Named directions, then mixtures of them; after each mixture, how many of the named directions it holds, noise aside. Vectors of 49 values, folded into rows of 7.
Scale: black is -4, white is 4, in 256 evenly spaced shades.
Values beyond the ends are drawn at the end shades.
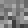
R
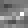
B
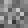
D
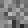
two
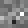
three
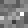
two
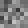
one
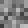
three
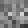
two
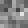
three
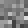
one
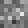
two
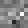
three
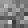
three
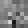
two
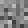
one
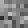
two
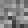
one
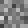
two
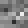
two
